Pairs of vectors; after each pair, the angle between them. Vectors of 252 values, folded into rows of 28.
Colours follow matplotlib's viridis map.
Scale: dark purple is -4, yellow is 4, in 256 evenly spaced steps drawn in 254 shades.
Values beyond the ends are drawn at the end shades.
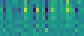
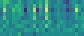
nearly opposite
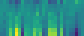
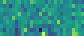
partly opposed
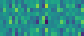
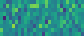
partly aligned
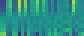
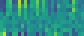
nearly parallel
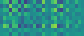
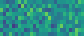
partly opposed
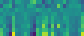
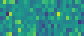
partly opposed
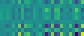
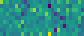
orthogonal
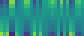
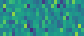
orthogonal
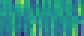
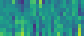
nearly opposite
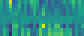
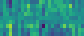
nearly opposite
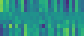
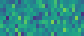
orthogonal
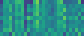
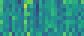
nearly opposite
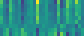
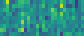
partly opposed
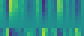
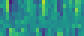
nearly opposite
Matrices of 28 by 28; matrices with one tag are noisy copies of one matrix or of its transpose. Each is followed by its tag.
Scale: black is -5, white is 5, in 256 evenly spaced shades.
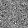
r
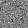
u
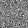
r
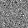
r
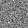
u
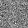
r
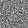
u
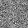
r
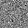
u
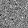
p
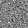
u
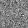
r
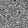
p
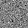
u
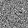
u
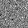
p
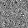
r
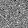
p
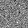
p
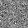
r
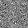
r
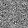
r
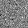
p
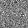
r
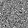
u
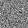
u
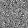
r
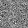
r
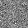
r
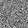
u
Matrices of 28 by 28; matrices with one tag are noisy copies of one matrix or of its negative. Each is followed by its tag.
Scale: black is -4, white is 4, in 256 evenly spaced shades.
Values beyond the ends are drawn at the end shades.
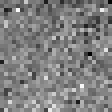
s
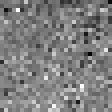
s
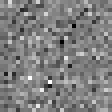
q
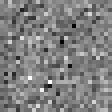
q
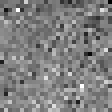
s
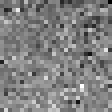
s
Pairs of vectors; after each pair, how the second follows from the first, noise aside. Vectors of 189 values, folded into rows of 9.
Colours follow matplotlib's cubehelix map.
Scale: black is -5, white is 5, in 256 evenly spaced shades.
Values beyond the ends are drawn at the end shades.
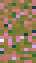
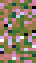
scaled up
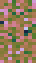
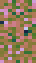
copied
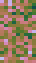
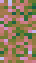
copied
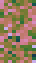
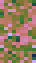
copied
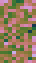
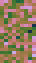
copied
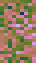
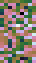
scaled up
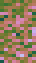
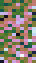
scaled up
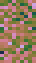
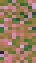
copied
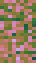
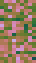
copied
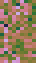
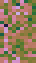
copied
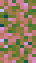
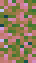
copied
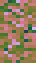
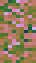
copied
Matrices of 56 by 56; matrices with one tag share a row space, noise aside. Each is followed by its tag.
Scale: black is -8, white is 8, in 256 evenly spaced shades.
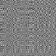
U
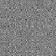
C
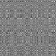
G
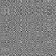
C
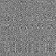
C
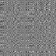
U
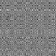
G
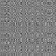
C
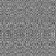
G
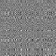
C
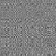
C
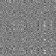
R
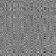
R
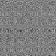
G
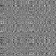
U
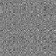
R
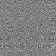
G
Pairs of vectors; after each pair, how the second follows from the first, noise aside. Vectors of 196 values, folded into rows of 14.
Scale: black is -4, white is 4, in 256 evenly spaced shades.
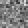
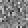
shuffled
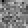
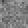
shrunk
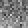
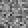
sign-scrambled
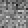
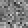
shuffled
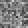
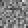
shuffled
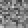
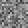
shuffled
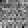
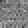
shrunk
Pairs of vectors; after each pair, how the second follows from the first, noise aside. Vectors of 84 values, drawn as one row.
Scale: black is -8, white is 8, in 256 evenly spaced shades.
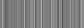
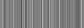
reversed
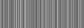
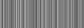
copied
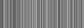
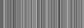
copied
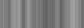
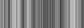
scaled up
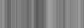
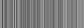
shuffled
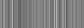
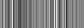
scaled up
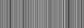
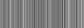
negated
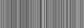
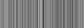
reversed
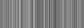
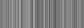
copied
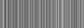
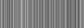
reversed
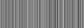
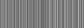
negated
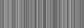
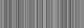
negated
